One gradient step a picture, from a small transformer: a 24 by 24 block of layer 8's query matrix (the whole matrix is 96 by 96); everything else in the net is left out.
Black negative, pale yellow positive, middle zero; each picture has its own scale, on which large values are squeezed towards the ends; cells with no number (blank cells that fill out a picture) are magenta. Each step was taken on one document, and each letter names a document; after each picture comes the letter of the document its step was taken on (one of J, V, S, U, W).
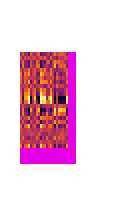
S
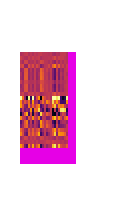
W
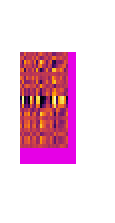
S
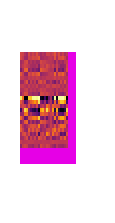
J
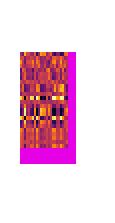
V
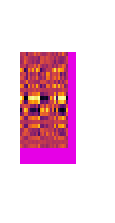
J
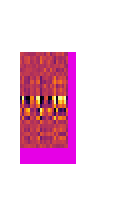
S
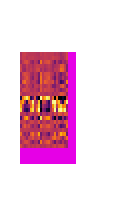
W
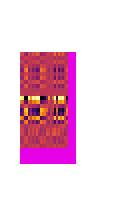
J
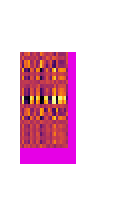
S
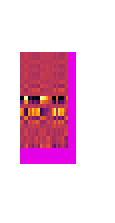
J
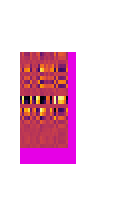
S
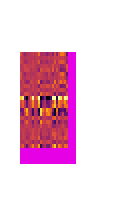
W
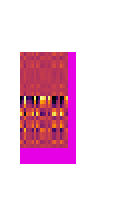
V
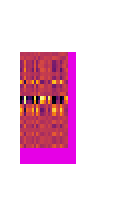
V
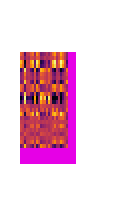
V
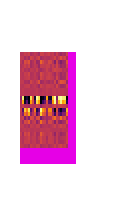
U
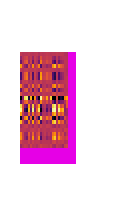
W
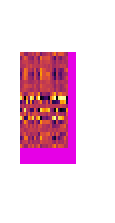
W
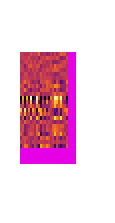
U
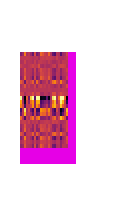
V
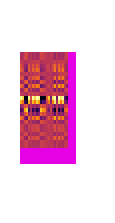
J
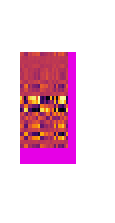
J
